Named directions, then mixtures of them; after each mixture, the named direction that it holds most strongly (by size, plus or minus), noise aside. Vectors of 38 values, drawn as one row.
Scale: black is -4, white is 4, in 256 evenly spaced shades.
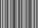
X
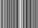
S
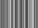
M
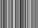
X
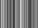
M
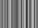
M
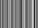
M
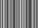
X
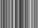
M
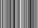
M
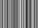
S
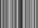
S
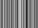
S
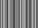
X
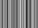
S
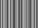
X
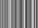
M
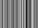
S
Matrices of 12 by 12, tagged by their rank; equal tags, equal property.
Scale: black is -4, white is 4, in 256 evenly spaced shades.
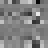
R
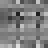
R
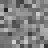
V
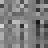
R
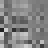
R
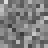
V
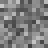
V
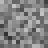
V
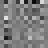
R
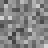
V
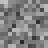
V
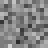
V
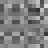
R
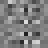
R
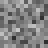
V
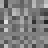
R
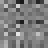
R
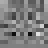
R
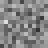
V
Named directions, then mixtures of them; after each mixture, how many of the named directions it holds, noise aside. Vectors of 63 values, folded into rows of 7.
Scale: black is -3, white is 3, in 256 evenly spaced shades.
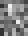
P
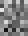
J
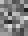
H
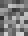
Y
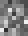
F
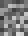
one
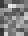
two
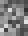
two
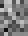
two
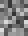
three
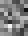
one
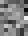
three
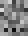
two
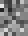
two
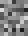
three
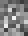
two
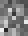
one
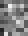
two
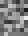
three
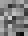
two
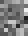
three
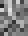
two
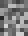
one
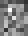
three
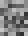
one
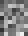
two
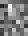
one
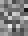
one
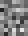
three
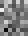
one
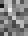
two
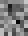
one
